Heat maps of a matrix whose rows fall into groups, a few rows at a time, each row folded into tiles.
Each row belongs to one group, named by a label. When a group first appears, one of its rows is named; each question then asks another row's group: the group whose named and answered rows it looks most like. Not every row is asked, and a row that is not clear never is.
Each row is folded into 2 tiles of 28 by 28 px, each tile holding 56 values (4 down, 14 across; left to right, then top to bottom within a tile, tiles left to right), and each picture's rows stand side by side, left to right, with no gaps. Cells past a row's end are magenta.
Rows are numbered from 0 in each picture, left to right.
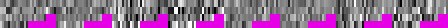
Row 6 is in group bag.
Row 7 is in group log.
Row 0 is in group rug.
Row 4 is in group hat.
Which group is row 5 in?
log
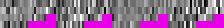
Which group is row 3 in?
bag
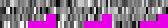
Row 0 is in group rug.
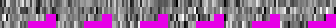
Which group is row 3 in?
log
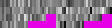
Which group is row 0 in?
bag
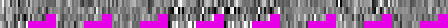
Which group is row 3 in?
rug
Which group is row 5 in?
bag
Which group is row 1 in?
hat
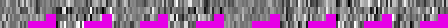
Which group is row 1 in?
rug
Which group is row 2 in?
hat
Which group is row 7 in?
hat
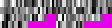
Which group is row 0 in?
hat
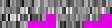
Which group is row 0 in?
log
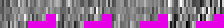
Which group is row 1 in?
hat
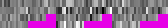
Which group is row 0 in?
log
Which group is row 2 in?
rug
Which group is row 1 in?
rug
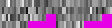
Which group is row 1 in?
rug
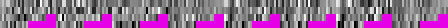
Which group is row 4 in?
hat
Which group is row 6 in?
hat
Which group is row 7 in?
bag
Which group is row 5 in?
bag
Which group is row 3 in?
bag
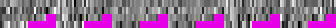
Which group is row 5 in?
hat
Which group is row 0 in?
rug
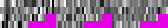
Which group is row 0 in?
hat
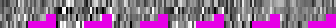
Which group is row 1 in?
rug
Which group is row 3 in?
rug
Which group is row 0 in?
bag
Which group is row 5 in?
hat
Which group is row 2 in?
hat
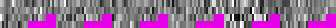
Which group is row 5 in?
bag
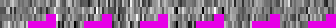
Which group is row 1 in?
hat
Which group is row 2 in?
bag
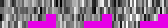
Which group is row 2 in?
bag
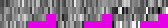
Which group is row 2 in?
rug
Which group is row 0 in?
bag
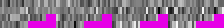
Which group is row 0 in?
log
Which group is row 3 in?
rug
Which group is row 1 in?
hat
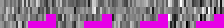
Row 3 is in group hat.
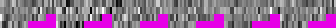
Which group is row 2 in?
log
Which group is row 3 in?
log
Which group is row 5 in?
hat
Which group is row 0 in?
hat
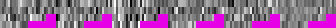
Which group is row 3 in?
rug
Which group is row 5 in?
hat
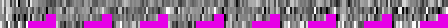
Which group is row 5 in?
rug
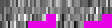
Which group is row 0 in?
bag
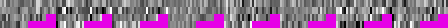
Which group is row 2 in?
rug
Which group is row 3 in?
bag
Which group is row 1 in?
rug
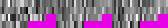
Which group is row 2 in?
bag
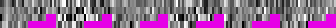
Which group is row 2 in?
hat
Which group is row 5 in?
bag
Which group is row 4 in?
hat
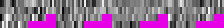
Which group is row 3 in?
hat
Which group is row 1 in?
bag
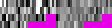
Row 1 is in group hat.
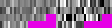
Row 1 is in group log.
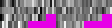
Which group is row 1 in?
rug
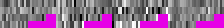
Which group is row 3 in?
hat
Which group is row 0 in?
log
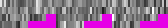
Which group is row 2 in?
hat
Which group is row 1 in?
rug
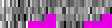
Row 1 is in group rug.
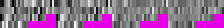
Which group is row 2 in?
hat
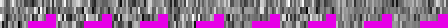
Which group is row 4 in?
log
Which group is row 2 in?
log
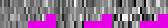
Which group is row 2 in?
log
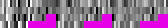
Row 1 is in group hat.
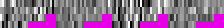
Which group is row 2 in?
bag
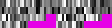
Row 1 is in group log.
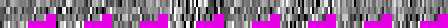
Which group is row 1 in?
rug
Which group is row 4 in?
rug
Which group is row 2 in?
log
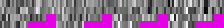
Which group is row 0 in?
log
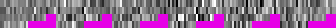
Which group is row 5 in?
bag
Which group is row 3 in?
log
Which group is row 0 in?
rug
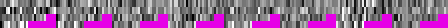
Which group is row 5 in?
log
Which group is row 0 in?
rug
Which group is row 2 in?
log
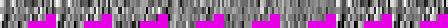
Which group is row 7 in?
hat
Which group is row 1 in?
hat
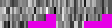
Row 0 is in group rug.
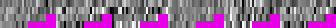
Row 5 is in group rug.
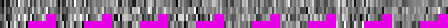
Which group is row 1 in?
bag
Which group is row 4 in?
bag
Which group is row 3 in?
log
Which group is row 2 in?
log
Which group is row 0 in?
bag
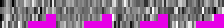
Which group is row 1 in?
rug
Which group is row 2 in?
hat
